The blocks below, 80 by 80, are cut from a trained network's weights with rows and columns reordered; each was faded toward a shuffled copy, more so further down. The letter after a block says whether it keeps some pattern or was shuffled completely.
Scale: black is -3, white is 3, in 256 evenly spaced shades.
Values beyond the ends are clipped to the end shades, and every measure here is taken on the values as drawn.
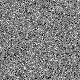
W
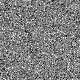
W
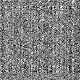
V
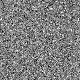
W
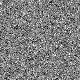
W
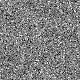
W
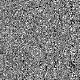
V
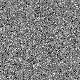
W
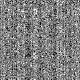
V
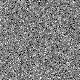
W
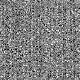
V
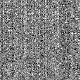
V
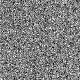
W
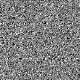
V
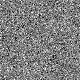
W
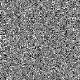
V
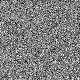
W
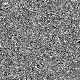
W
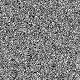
W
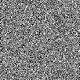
V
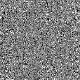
V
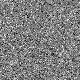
W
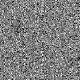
V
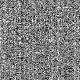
V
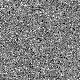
W
